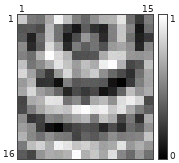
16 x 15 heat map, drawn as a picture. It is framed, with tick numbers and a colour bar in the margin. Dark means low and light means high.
Rings: centred on the top middle. Stripes: horizontal, repeating 3 times. Average level on the scale: 50%. Odd rows or columns: none. Slope: none.
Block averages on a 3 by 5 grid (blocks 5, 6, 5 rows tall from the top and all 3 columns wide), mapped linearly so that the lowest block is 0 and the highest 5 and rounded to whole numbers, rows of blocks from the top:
15050 / 44433 / 23433
